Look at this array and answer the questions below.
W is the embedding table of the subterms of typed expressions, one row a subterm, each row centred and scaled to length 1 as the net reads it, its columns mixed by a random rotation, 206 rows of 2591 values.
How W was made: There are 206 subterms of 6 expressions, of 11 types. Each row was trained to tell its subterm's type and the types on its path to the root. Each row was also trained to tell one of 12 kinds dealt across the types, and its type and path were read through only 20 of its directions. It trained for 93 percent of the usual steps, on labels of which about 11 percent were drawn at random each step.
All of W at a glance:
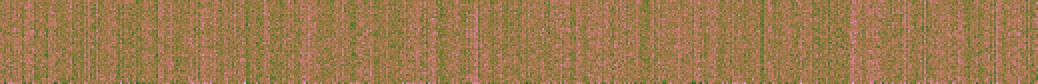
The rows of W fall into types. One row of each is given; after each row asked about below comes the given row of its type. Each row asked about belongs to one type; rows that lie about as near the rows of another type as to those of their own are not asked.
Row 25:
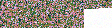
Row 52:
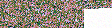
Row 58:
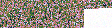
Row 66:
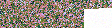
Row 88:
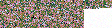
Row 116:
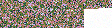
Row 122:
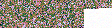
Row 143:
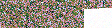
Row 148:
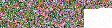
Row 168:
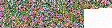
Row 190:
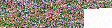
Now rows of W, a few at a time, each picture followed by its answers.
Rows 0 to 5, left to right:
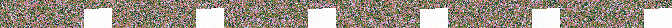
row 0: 25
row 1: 116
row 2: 122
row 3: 88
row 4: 52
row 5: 52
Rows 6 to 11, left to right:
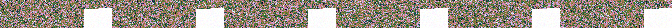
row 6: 148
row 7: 25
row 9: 52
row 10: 148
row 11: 116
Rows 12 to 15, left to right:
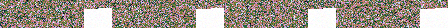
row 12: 116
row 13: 66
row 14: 88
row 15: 148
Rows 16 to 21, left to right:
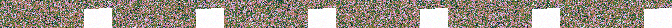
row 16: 168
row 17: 122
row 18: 66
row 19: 88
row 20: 190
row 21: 122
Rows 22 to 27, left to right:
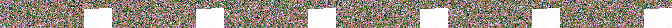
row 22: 143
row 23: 116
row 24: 88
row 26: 190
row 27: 122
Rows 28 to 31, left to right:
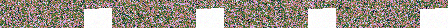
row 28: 122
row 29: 122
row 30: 58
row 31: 88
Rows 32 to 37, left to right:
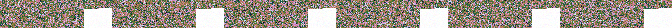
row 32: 52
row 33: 58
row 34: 122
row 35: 88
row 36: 143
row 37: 88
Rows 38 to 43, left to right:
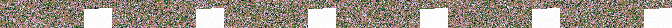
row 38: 66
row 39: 25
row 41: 25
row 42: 116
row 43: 190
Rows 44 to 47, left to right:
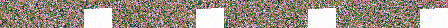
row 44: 88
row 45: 25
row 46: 122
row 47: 168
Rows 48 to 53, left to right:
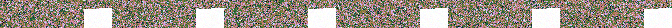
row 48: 88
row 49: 116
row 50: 148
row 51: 25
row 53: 116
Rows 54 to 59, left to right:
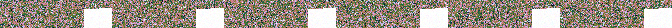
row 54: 122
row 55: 66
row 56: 143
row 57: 148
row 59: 168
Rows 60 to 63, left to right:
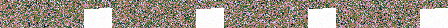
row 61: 168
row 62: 25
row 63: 58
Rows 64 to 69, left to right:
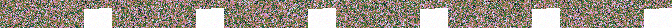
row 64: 88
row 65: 88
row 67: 116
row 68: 148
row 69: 122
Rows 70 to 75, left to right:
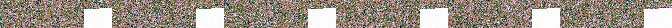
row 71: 66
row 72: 25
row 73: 190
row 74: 25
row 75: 122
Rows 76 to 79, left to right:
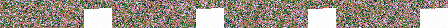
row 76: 88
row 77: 66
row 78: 88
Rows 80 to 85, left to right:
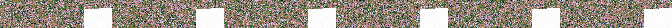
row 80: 116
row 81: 52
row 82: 143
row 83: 58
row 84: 66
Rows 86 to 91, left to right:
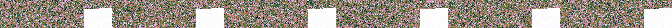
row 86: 25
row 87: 143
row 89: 190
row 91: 66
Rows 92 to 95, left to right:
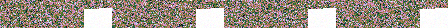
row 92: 88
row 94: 190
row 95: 168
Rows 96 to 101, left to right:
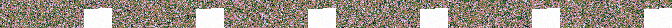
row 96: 168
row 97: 168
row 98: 66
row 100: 143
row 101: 168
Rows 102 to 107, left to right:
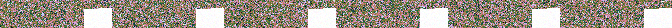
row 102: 52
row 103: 52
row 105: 143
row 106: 143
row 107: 190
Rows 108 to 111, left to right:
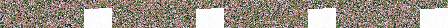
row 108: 116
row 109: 168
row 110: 25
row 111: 52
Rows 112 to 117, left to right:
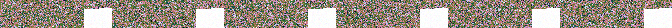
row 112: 116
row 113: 116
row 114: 88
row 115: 116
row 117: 52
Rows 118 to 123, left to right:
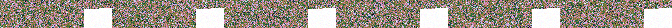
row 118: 58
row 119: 52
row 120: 168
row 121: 122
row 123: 143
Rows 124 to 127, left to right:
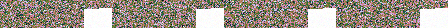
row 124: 116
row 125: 52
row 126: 88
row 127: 190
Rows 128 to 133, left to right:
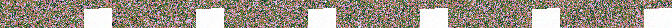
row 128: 25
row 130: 88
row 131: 122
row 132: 190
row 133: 58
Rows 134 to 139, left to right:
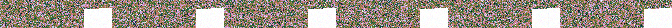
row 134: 143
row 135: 25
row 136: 190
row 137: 52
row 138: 25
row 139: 122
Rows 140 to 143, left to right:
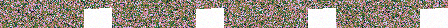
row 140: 122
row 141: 143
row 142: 52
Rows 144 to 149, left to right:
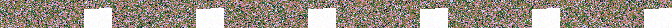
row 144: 148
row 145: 148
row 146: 116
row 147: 190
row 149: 168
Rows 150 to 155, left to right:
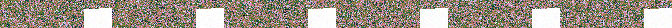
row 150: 168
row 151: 52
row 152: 143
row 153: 190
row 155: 143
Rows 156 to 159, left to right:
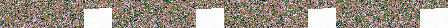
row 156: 122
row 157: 58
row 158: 88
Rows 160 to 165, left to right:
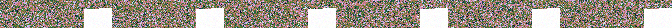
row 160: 66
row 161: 25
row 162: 66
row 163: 25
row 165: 122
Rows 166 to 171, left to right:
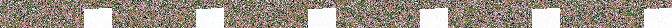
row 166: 52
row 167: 88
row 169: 168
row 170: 52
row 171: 122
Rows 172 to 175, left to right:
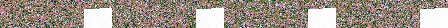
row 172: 190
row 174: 122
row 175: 25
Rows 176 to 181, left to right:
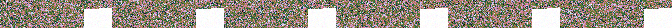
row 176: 122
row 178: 122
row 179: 143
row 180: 25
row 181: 168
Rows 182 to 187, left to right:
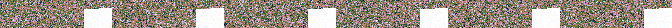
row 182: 66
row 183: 148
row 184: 88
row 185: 58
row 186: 116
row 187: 52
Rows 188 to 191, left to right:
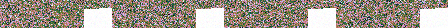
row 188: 168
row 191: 58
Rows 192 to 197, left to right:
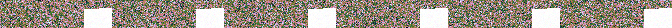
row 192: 88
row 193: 143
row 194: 116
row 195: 116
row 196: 190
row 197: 148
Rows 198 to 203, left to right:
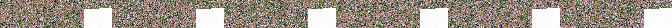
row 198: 190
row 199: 190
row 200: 143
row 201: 52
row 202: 52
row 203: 190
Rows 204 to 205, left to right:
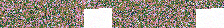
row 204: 58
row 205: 143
